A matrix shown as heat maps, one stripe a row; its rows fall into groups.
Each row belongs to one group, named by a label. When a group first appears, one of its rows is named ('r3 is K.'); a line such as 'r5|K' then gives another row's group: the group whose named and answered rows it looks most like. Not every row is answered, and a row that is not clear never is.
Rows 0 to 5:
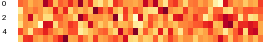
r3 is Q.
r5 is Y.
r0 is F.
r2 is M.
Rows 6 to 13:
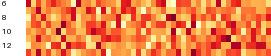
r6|F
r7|Y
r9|Y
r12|Q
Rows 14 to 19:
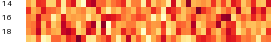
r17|Y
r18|Y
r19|Q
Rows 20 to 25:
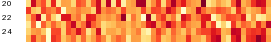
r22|M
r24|Q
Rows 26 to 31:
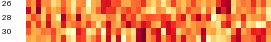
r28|M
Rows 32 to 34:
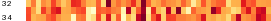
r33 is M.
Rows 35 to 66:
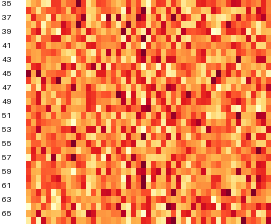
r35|Q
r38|Q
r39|M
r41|M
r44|Y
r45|F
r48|M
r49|M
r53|Y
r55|Y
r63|M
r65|M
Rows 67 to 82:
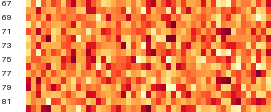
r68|M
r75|Y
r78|F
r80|M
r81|Q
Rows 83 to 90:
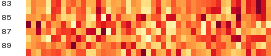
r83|Q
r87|Y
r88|Q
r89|Y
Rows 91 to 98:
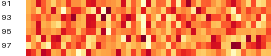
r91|M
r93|Y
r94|M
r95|Y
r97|Q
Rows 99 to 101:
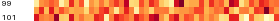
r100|Q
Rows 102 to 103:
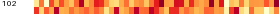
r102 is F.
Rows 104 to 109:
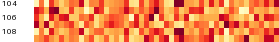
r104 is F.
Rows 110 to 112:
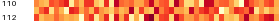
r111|M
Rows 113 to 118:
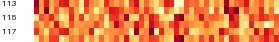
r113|F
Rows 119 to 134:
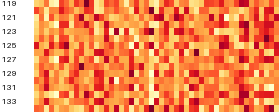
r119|Q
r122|Q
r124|Q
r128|Y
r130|Y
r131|M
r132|Q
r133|M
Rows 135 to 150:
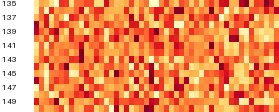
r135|Q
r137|M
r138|F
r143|Y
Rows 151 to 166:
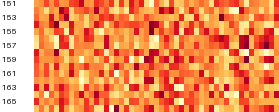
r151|Y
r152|F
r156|Q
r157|Q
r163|F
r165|F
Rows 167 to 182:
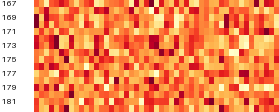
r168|M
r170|F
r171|Q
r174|F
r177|Q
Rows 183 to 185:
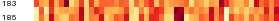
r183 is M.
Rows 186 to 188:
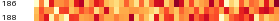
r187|Q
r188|M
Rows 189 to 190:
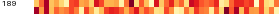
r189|M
